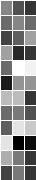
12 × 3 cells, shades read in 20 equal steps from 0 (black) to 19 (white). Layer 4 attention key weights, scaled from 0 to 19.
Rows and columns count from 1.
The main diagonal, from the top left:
10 10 12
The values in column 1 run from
2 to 17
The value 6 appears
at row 1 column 2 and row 8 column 3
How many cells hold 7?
2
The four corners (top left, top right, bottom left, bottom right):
10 4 5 4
